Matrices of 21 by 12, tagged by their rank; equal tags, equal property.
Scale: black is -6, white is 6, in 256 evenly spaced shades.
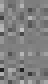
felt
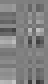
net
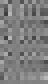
felt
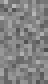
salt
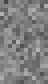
salt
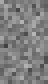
salt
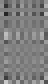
net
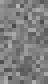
salt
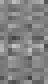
felt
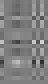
net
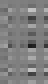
net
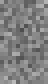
salt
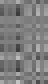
net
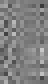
felt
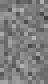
salt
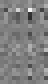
felt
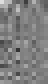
felt
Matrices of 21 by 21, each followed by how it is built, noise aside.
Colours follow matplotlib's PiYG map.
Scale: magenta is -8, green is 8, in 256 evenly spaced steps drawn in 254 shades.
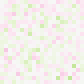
noise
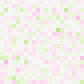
noise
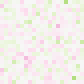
noise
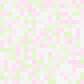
noise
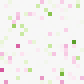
sparse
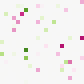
sparse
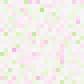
noise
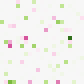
sparse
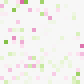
sparse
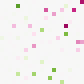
sparse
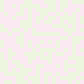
noise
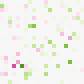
sparse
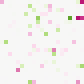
sparse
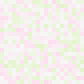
noise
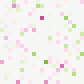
sparse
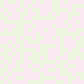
noise
